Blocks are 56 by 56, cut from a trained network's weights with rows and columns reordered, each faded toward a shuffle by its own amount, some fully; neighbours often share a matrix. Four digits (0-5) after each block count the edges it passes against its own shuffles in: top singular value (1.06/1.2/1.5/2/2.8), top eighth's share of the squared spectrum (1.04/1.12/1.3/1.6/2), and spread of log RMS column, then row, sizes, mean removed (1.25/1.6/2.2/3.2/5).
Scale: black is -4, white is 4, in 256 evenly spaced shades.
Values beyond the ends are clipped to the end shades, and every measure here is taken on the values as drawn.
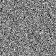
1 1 0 0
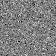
0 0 0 0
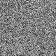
0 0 0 0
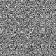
3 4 1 1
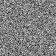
0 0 0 0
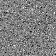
0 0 0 0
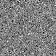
0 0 0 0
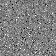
0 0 0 0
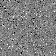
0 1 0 0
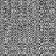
4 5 3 1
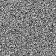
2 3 0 0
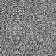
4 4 2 1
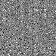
1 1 0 0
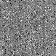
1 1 0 1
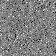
0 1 0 0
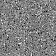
1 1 0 0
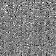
2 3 0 2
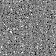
1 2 0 1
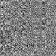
4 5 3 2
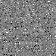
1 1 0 0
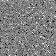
1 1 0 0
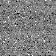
2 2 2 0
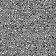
0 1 0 0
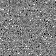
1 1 1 0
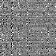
3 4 3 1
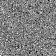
1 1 0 0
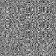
4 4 3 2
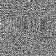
3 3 1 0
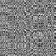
4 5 3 2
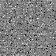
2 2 1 0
